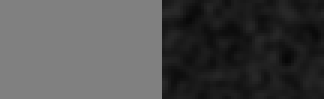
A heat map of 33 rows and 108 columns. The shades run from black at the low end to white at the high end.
The table splits into one row of 2 panels. Panel 1,1: middling, flat. Panel 1,2: very low, blotchy, faint in contrast.
